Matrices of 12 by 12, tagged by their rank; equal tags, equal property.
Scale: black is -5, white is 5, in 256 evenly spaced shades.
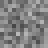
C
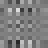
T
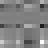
T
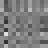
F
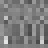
F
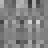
F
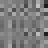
F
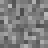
C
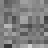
F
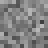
C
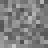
C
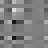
T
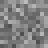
C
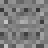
F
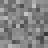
C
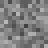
C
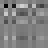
T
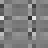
T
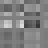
T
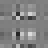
T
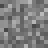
C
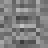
F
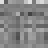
F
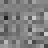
F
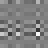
T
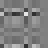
T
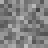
C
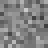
C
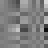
T
